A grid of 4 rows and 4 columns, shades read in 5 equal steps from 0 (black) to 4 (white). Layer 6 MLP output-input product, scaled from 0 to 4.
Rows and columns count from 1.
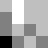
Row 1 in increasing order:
3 3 3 4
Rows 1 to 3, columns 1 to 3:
3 4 3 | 2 4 3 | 2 3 2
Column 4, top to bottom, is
3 3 3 2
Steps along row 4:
up up down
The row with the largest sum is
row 1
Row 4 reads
0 2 3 2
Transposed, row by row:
3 2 2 0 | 4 4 3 2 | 3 3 2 3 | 3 3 3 2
